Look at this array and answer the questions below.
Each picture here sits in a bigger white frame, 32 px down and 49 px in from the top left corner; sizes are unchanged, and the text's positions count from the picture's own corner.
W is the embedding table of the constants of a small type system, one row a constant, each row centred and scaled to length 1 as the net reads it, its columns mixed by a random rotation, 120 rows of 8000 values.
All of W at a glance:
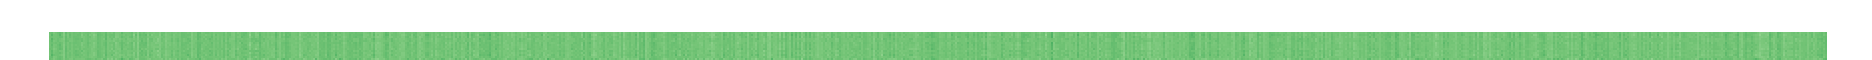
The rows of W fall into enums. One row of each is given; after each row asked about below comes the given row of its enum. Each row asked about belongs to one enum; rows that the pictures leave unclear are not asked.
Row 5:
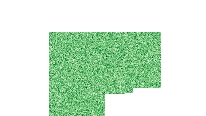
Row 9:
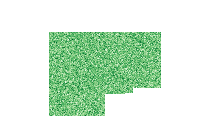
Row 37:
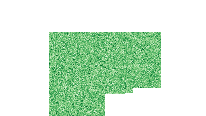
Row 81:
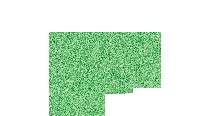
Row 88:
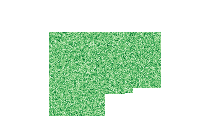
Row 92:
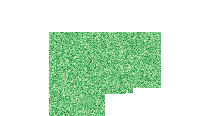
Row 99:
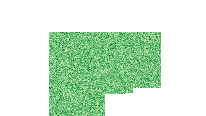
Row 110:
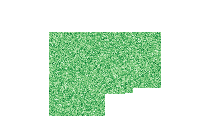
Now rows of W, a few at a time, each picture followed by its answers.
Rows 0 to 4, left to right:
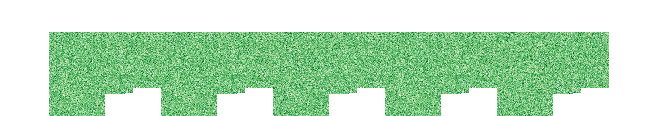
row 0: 92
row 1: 92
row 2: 99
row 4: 88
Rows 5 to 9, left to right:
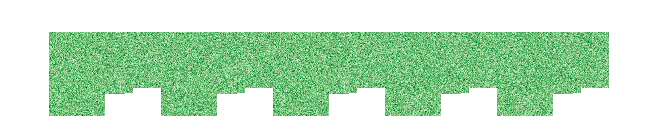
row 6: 110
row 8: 9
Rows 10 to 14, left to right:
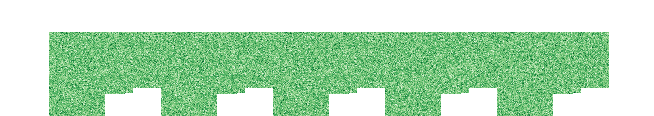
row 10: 99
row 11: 92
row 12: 99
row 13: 110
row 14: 88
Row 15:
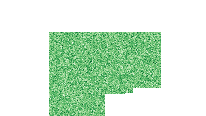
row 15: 92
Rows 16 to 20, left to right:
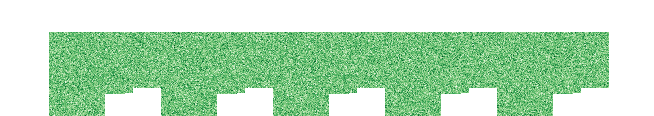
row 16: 9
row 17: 99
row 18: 92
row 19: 5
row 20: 5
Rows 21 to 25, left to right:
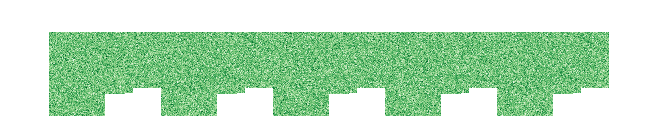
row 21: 5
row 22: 9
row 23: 99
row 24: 92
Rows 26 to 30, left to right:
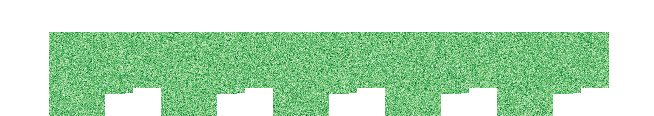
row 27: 88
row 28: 5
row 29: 81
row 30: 9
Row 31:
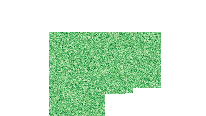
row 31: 99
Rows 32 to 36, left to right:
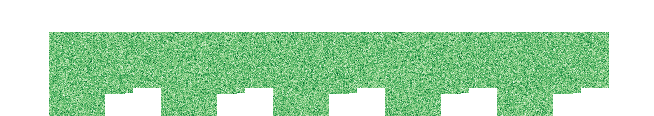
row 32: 92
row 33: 88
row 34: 81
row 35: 88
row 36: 9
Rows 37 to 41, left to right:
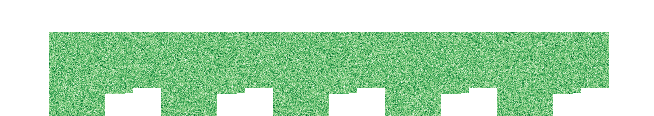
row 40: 9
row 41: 88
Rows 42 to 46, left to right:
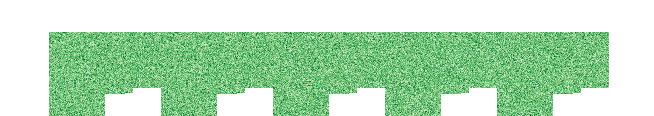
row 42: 88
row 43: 88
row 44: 99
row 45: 9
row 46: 5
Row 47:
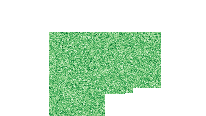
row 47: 99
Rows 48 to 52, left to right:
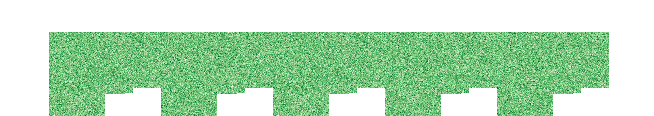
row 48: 9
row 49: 5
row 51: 92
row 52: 99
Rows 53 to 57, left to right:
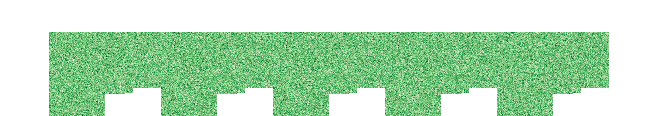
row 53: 5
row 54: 99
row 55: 99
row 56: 92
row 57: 88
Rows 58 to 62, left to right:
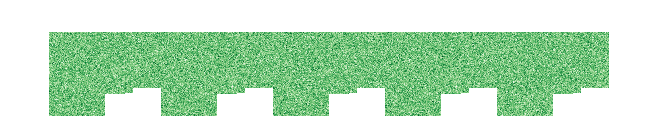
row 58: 110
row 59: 5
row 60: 99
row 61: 5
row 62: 9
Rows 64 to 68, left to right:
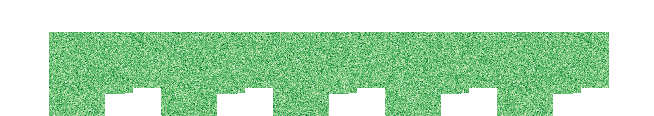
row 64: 9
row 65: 99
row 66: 5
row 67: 92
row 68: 9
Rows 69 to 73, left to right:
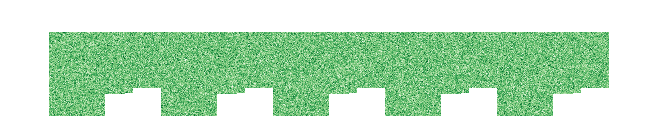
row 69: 88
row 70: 5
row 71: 110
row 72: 92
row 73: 37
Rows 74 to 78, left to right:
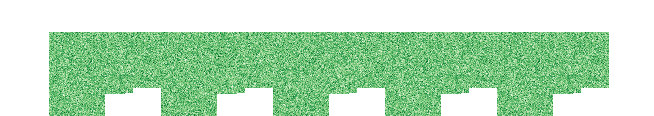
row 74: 92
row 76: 110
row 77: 92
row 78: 92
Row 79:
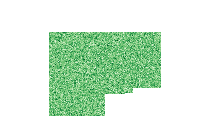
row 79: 88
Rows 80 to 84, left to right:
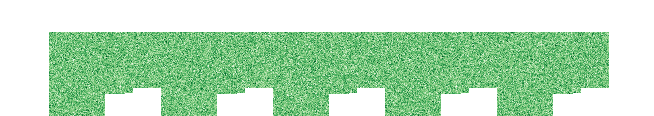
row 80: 5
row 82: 92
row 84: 88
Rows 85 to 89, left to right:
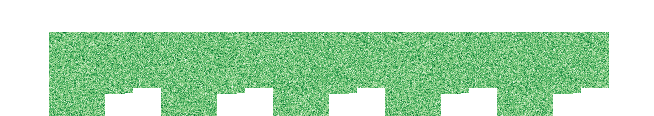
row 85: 88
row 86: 5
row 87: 9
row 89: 9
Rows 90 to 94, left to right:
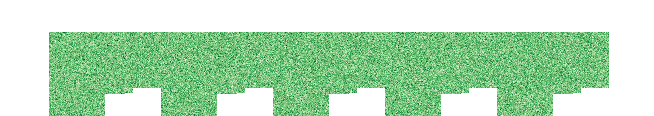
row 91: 5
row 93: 99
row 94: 9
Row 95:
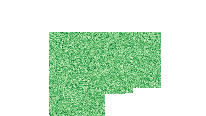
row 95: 99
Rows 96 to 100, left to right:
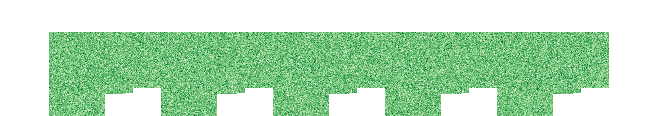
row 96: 9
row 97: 5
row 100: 81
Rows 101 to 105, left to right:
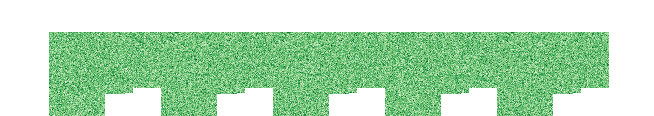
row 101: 9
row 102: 88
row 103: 88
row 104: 92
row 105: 88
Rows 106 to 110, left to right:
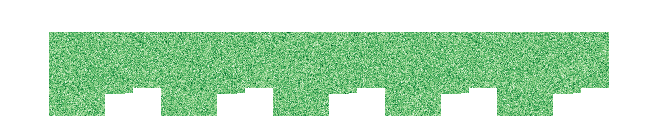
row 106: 9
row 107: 81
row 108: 88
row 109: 9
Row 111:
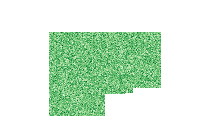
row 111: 92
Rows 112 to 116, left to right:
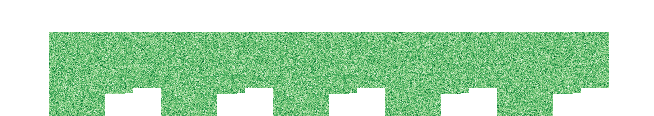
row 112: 37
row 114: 92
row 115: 88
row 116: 5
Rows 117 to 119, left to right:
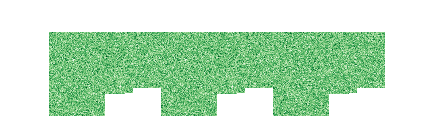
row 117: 5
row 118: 5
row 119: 99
